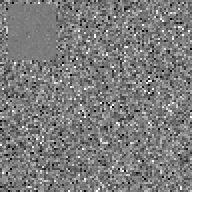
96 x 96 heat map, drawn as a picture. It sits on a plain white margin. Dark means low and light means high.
Average level on the scale: 50%. Grain: fine. Slope: none. Odd patch: calmer, in the top left.
